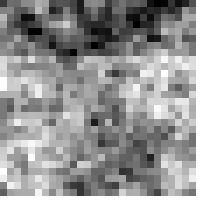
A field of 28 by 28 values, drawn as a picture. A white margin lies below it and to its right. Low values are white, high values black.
Grain: blotchy. Seam: horizontal, 30% of the way down, the top part higher. Stripes: none.
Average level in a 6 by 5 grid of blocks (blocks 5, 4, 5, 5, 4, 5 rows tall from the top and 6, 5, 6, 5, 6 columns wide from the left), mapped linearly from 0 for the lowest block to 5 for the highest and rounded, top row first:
43553 / 24421 / 02200 / 11210 / 01232 / 01331
